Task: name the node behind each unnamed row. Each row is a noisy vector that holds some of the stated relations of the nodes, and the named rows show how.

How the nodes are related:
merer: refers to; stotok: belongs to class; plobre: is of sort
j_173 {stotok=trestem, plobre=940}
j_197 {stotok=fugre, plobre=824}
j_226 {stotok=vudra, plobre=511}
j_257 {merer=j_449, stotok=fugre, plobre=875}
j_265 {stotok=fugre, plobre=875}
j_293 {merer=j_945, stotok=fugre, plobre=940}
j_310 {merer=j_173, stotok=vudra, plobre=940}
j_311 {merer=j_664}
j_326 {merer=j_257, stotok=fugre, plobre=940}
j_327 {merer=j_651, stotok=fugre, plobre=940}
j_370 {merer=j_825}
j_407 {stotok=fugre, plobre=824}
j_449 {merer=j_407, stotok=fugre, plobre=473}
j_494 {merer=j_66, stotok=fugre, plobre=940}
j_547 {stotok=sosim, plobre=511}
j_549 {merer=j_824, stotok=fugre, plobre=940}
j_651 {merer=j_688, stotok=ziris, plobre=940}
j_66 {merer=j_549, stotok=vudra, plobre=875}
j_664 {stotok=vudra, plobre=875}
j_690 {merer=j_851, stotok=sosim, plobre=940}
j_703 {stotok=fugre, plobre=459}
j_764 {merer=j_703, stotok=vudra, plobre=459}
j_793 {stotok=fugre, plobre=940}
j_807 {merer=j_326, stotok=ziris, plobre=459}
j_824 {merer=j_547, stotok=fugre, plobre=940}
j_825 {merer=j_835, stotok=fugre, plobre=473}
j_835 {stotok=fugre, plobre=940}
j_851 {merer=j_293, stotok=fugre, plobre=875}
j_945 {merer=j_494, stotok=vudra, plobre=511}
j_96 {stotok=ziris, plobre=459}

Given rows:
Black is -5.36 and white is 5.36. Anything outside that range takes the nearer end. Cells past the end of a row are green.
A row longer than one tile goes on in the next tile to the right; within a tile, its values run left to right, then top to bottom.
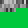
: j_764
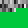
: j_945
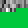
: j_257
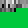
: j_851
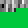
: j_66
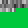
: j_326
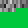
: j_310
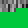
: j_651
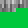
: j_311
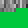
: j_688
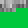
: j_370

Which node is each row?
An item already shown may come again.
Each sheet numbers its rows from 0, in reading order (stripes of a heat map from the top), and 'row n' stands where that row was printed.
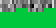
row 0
j_824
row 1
j_293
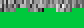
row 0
j_407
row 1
j_265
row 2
j_835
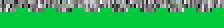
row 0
j_494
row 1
j_547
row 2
j_664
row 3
j_825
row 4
j_945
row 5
j_407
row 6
j_449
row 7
j_66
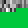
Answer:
j_257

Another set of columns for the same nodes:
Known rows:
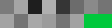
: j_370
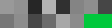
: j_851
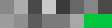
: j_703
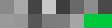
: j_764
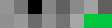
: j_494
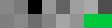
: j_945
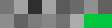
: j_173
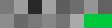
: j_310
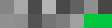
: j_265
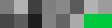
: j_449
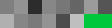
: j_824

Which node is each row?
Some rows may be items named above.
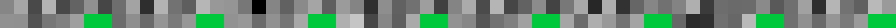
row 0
j_265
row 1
j_326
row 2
j_494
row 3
j_66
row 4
j_664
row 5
j_688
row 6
j_825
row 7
j_326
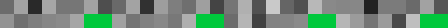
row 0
j_226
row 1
j_547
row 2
j_257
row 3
j_549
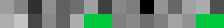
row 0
j_66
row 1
j_945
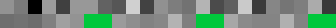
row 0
j_293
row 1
j_407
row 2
j_197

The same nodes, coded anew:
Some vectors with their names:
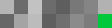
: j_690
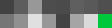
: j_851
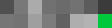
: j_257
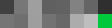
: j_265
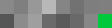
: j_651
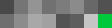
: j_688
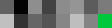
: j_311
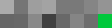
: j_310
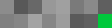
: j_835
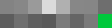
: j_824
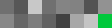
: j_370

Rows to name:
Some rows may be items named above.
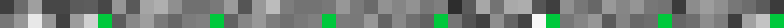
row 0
j_851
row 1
j_494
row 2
j_494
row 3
j_326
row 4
j_547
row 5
j_326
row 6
j_66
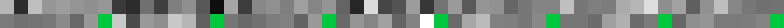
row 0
j_449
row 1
j_664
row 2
j_825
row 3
j_945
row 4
j_293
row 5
j_407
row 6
j_494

